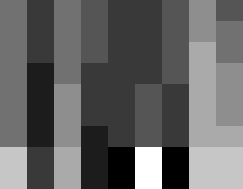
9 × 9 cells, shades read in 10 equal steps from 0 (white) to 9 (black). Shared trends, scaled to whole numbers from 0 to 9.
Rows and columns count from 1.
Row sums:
53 52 51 52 51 51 51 42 42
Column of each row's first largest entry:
2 2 2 2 2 2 2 5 5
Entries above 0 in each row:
9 9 9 9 9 9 9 8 8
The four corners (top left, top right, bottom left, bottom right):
5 6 2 2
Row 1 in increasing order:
4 5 5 6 6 6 7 7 7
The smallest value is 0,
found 2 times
